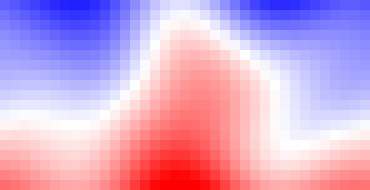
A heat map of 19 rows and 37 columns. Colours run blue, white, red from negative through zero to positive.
Values rise toward the bottom. The field is smooth, with broad soft blobs. The bottom middle is the ninth with the highest average. No lone cell stands out from its neighbours. The top left is the ninth with the lowest average.
